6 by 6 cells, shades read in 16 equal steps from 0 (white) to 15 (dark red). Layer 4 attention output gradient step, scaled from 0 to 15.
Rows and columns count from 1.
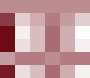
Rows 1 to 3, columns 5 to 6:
7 7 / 6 3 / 5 0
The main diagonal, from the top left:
7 3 4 9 8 1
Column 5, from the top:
7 6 5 5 8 5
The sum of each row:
42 37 34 36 45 35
